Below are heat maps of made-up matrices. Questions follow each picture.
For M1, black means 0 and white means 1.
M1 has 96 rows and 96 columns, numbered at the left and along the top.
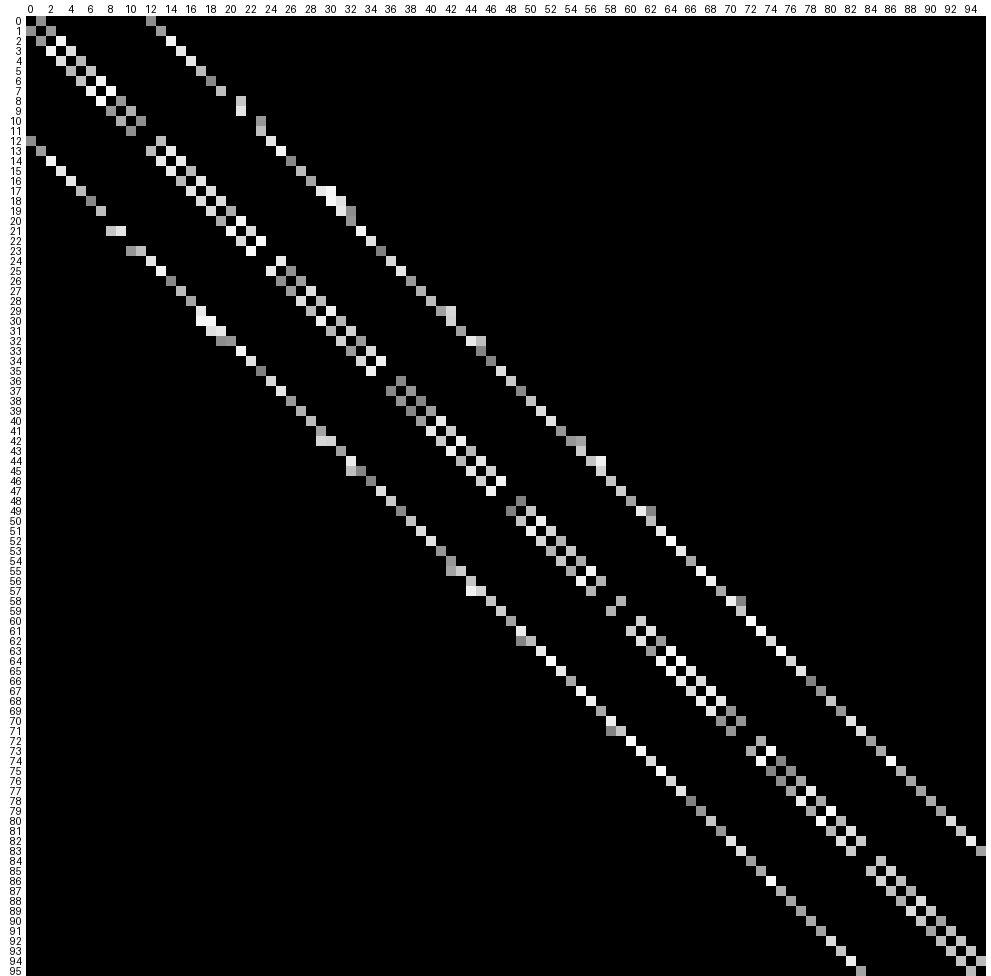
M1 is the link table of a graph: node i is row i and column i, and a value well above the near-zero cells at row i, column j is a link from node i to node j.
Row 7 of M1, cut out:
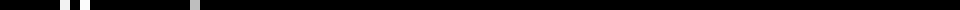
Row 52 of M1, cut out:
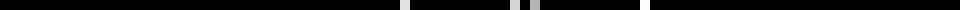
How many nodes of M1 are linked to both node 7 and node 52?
0
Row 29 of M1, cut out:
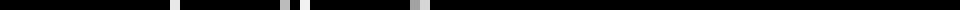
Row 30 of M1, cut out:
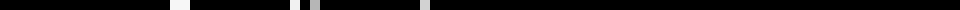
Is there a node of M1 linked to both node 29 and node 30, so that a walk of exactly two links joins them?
yes
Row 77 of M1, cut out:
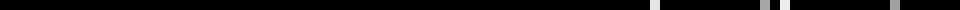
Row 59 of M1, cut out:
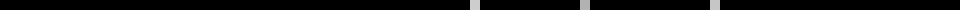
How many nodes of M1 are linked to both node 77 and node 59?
0
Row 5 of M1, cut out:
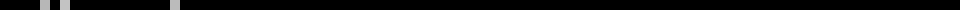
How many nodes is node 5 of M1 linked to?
3
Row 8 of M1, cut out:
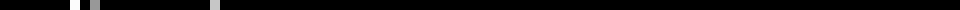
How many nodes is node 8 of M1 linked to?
3
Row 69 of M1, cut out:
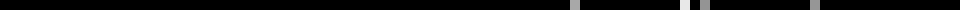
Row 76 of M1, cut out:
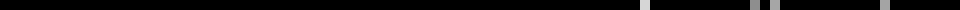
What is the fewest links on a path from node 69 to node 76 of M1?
6
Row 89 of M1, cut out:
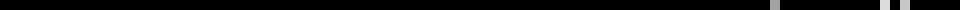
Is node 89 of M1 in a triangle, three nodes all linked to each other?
no
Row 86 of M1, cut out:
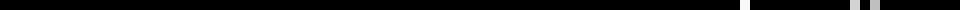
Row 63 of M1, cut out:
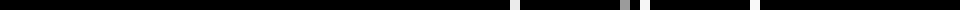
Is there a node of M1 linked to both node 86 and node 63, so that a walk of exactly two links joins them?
no
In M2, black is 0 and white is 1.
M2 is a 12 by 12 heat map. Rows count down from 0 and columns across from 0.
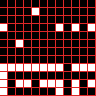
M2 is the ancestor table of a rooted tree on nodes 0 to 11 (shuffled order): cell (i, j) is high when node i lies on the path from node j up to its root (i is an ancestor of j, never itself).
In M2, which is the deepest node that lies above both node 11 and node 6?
10
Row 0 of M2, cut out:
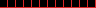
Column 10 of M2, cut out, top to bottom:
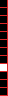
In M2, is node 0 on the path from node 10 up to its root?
no
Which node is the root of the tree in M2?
8
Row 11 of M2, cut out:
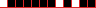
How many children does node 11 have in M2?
2
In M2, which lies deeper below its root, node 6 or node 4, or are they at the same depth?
the same depth
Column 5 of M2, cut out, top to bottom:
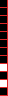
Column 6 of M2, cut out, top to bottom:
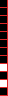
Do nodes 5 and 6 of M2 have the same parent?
yes
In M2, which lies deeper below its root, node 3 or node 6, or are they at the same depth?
the same depth
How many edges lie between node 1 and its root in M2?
1
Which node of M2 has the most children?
10
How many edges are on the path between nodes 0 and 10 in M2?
4
